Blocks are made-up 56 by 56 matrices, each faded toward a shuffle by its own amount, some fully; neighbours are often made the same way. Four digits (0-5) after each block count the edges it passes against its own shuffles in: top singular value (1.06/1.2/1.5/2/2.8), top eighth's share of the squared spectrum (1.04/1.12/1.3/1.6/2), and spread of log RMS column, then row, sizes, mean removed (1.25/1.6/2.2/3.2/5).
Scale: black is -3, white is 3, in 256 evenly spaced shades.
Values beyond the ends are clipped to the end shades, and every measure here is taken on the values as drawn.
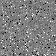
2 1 1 0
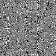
3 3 2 1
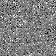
2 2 1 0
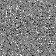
3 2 1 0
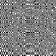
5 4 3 3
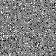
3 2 0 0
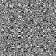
4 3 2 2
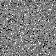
1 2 0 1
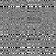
4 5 2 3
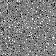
2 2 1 0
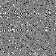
3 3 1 1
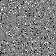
2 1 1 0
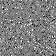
1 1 0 0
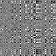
4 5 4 3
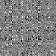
4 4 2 2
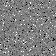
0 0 0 0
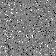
1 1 0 0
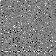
3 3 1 1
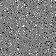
2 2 1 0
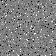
2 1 0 0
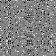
4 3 1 1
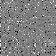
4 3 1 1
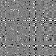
5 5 3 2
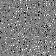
3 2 1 0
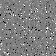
3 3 1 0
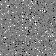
2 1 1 0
